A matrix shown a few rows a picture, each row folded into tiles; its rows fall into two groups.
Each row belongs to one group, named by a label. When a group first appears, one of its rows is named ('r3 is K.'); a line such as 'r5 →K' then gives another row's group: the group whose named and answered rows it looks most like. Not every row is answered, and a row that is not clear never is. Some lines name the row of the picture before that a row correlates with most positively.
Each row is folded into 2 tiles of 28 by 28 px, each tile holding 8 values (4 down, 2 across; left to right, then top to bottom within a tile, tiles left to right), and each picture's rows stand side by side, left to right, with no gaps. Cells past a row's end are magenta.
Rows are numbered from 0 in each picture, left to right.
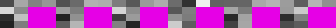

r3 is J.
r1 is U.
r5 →U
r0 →U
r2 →U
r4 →U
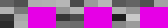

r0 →U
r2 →U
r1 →U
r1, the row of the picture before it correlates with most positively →5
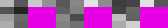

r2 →J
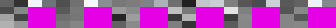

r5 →J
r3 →U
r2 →U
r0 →J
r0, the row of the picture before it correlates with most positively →2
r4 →U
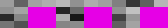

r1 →J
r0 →U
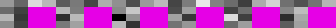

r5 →U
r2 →U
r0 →J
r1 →U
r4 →J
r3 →J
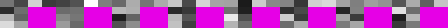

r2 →U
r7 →U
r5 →J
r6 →J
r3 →J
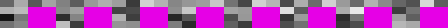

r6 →U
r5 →U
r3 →U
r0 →U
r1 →U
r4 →U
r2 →J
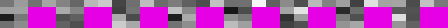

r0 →U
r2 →J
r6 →J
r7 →J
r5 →U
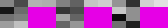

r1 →J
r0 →J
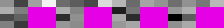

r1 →U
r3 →U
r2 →J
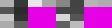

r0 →J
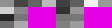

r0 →U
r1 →J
